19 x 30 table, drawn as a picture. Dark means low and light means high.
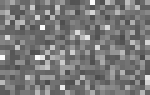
Seam: none. Histogram: skewed, a long tail of high values. Mirror symmetry: none. Odd rows or columns: none. Average level on the scale: 50%.
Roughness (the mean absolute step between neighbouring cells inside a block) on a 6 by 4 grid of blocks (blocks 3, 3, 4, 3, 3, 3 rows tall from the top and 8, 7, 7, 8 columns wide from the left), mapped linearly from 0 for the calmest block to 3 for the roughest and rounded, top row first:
1121 | 2100 | 0111 | 1301 | 0101 | 0111
